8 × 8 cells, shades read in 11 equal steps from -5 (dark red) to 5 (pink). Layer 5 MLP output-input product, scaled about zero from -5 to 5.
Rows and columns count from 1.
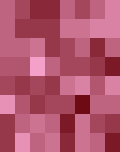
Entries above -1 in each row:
4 5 5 4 4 4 4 5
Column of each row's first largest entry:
8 7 3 3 6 1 3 2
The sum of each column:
2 1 2 -6 -5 3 0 1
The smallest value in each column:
-2 -2 -3 -3 -4 -5 -3 -4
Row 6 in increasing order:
-5 -2 -1 -1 0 1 1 4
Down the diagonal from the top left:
1 -2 2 1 2 -5 -1 -4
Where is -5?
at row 6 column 6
